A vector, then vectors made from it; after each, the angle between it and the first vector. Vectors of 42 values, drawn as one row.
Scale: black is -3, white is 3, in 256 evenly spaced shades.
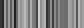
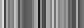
nearly opposite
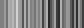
orthogonal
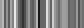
nearly opposite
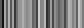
nearly parallel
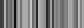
nearly parallel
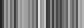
nearly parallel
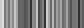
nearly opposite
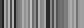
nearly parallel
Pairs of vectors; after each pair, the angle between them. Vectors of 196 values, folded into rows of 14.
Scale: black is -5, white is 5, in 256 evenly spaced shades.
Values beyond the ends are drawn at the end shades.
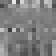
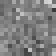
partly aligned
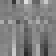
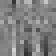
nearly parallel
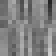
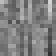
nearly opposite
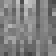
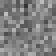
partly opposed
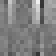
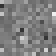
orthogonal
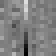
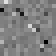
orthogonal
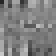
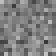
partly opposed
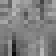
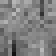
nearly parallel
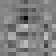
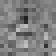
nearly parallel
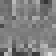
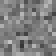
partly opposed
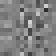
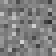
orthogonal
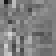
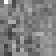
nearly opposite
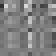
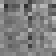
nearly opposite
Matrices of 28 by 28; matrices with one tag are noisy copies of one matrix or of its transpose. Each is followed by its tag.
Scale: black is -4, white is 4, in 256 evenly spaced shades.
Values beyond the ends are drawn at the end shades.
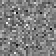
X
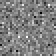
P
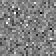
X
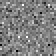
P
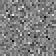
X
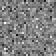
P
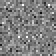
P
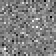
P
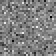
P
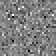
X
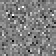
X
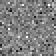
P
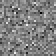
X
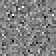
X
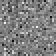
P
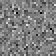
X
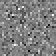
X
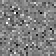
X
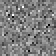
X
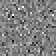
X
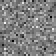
P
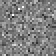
X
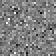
X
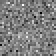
P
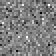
P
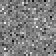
P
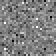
P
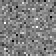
P
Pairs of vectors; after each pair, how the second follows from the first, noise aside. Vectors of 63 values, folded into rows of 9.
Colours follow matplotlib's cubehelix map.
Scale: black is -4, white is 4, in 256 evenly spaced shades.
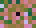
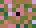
reversed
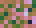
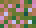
negated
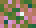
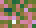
shuffled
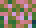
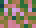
reversed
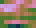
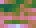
negated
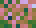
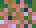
reversed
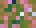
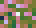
shuffled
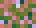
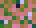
negated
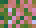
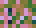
negated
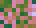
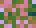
negated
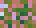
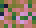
negated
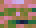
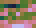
reversed
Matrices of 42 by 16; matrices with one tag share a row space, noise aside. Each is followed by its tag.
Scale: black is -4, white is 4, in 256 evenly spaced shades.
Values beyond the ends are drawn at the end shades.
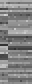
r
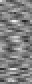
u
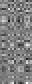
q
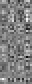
q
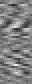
u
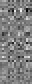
q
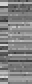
r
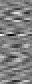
u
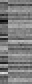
r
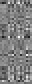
q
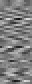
u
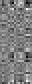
q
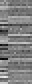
r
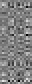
q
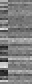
r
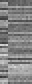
r
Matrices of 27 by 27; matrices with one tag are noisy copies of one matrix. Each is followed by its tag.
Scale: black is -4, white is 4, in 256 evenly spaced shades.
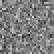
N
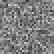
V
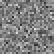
V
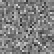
V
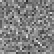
V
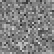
V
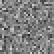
N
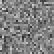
N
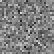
V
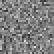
N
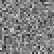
N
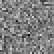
N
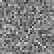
V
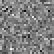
N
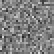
N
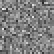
N
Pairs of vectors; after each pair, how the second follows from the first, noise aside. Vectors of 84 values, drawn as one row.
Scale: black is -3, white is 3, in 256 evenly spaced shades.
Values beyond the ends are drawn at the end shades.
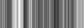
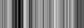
negated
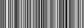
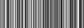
shuffled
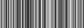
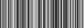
reversed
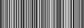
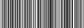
negated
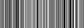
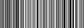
copied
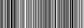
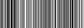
copied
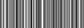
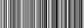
shuffled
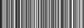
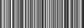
reversed
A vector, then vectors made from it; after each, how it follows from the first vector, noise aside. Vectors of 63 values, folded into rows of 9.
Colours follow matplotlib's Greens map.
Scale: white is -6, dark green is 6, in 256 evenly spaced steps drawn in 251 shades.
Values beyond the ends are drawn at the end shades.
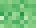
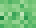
negated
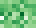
scaled up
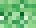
scaled up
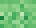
negated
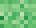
negated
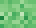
negated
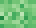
negated
